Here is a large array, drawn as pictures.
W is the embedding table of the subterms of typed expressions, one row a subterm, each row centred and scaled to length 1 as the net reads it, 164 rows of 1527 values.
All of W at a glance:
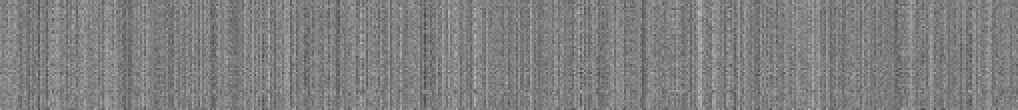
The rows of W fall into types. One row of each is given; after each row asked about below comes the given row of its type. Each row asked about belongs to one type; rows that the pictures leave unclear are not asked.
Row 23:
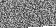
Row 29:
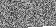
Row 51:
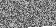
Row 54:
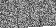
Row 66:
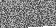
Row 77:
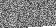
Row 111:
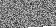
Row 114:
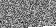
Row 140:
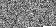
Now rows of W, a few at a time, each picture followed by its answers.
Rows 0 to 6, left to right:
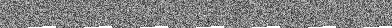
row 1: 77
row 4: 140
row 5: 29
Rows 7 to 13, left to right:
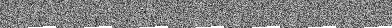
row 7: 54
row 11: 77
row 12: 77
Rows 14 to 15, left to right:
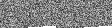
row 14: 114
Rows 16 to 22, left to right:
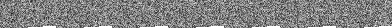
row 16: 29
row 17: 114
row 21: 54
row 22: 114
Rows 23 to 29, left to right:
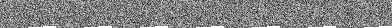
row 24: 51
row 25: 114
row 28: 114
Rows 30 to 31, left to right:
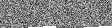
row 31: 29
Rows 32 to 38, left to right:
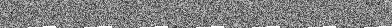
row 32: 51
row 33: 23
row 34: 140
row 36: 51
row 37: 77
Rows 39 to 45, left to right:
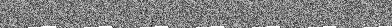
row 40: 51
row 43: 51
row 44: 111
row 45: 140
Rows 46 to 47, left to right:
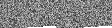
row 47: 51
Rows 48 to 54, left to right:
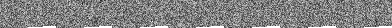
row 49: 66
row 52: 77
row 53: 23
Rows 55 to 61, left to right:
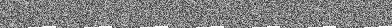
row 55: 51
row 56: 114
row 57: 77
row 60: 114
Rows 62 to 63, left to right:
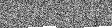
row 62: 77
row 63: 54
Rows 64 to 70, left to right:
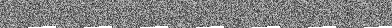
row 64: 23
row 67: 51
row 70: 29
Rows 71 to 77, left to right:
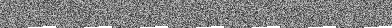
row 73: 77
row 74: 23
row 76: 66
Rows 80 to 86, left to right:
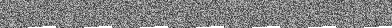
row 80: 51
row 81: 77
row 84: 66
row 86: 54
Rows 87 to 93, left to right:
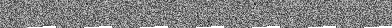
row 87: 111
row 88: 66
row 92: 66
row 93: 66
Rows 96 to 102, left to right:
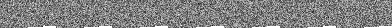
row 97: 114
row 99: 111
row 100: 51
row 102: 66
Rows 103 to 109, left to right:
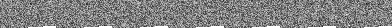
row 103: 66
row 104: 111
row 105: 51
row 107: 77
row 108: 54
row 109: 111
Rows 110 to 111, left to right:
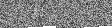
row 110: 54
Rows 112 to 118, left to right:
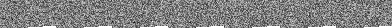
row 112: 140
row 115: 23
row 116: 66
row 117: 114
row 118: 114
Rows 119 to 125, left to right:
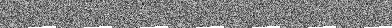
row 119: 51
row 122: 51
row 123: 114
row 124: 114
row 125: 66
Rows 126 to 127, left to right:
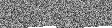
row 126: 114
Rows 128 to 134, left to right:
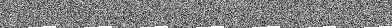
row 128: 77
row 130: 51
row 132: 66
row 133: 111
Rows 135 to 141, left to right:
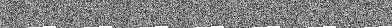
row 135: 140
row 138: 111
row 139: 111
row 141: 111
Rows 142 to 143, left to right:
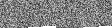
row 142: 23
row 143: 111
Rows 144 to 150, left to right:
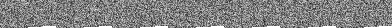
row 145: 54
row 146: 23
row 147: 77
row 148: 54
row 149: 23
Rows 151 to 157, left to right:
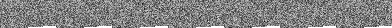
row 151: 66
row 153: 111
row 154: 66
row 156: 77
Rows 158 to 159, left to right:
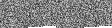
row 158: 114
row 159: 23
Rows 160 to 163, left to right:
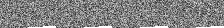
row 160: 77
